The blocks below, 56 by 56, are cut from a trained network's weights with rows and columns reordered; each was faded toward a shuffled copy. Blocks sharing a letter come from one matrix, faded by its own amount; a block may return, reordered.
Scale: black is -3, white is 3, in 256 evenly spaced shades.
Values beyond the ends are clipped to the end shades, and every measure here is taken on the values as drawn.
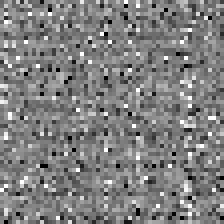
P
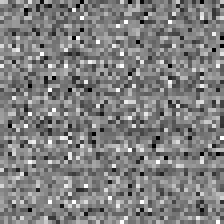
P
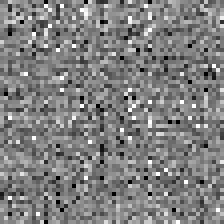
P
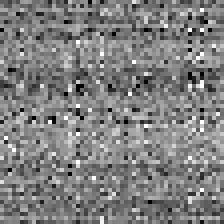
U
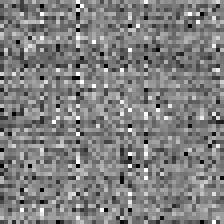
U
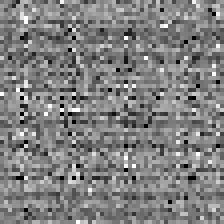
U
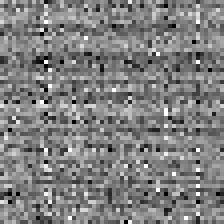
U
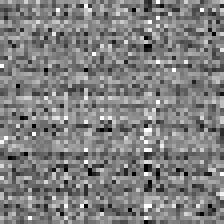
U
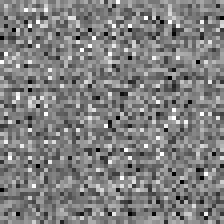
P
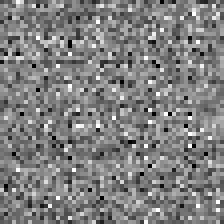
P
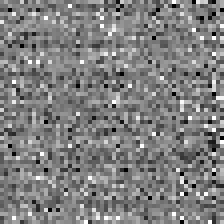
P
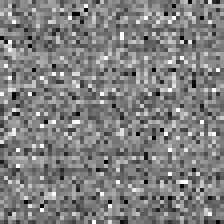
P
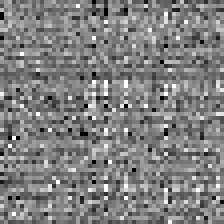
U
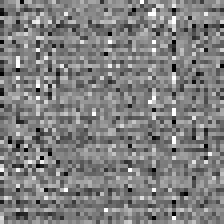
U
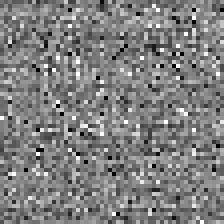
P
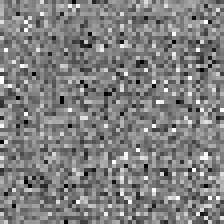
P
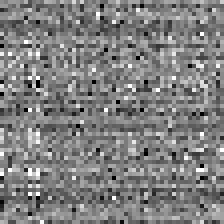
U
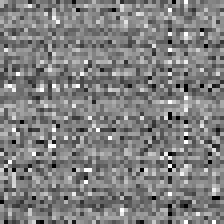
U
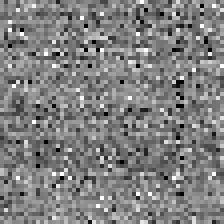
P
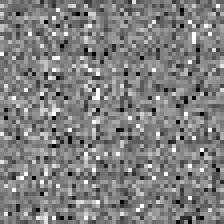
P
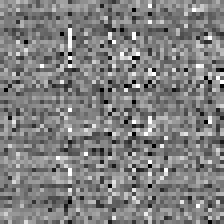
U
